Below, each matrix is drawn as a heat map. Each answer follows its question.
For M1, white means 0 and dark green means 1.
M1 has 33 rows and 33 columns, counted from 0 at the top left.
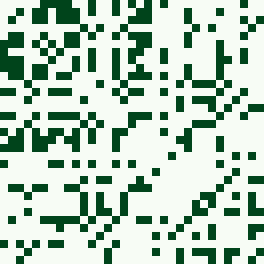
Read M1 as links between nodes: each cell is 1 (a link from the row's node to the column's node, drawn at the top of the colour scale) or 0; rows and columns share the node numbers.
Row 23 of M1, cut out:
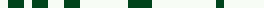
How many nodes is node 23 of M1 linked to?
10
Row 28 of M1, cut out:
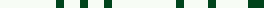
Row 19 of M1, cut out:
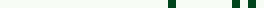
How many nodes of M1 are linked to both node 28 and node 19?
1
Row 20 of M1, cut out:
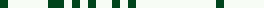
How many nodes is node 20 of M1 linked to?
8
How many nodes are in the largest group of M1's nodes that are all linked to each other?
8
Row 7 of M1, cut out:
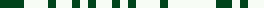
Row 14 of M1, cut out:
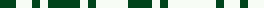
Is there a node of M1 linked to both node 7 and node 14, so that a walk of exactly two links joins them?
yes
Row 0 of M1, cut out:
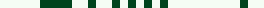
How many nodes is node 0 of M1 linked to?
10
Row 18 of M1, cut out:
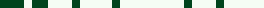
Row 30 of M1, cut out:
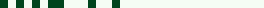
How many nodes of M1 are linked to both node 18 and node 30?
4
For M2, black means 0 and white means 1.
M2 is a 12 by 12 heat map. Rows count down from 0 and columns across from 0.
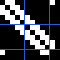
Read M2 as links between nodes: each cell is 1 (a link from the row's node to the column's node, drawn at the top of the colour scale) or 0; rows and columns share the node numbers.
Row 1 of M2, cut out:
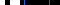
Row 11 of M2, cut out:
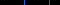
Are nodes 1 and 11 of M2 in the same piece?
no
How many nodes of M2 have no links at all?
1
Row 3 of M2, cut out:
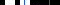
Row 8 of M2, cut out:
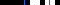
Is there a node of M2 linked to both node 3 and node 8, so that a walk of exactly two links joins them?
no
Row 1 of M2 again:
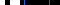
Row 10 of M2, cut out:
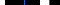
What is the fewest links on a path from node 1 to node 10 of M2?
2
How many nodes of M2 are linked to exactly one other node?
0
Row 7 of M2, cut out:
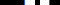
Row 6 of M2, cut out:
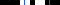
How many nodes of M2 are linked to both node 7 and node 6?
2
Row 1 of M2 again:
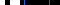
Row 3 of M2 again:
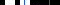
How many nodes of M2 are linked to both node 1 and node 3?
1
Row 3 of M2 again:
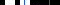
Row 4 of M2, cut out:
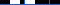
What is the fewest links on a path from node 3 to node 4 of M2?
1
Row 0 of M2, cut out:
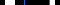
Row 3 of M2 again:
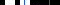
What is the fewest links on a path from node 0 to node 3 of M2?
2
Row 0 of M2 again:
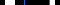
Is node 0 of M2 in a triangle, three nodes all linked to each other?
yes
